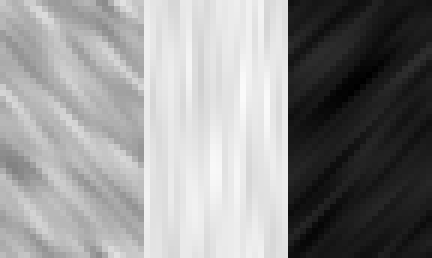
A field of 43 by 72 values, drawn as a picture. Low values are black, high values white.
The table splits into one row of 3 panels. Panel 1,1: high, slanting down to the right. Panel 1,2: very high, streaked downward, faint in contrast. Panel 1,3: very low, slanting up to the right, faint in contrast.
